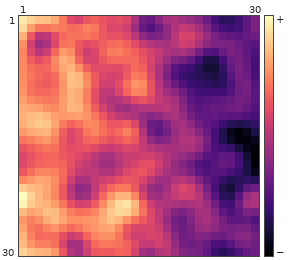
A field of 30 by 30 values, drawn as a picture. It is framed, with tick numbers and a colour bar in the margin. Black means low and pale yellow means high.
No regular stripes run through it. The ninth with the lowest average is the middle right. No lone cell stands out from its neighbours. The field is mottled with small blotches. Values rise toward the left.
